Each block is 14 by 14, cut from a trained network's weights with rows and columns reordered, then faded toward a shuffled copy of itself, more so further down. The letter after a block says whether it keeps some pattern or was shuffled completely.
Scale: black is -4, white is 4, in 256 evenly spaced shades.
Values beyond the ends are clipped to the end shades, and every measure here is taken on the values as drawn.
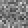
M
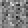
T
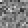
T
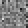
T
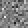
M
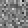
M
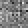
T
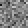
M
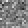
M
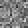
T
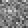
M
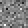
M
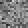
M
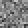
M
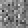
T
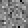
M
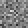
T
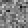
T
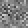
T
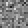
M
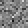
M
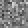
M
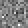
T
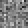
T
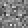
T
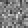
M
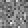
M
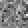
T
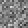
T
